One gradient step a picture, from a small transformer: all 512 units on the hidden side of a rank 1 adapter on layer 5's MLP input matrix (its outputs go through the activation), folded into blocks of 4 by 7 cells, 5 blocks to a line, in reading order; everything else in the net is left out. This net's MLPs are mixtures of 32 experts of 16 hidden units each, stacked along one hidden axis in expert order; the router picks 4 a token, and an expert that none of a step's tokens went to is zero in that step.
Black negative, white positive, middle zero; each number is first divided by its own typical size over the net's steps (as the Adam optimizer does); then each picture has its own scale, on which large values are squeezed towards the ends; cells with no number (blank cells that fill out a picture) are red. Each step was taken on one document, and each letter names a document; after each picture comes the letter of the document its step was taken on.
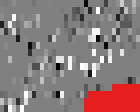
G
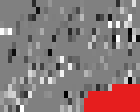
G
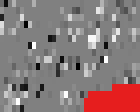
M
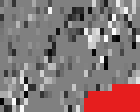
M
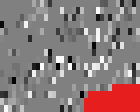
G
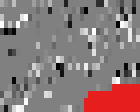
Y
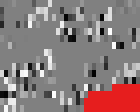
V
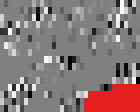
Y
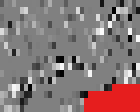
Y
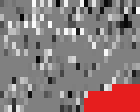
Y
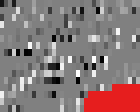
V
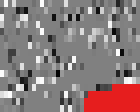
Y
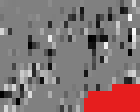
M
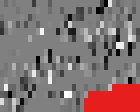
G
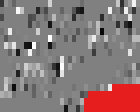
M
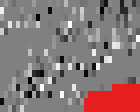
G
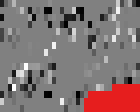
M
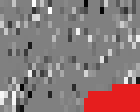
G
